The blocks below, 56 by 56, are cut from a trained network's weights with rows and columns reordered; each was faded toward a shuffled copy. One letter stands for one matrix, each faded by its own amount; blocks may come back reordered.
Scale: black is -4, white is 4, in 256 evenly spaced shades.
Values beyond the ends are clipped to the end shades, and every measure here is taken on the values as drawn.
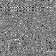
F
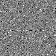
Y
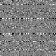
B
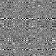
B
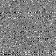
F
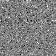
Y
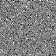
Y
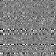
B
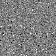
Y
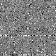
F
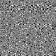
F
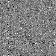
Y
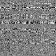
B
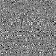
F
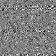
F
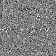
Y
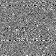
F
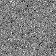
Y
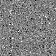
Y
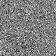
Y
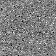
Y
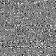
F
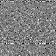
F
